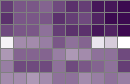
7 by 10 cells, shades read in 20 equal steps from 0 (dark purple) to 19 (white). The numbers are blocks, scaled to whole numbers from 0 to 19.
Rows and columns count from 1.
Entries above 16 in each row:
0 0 0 3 0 0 0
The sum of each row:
37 35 38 119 83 62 93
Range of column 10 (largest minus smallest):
19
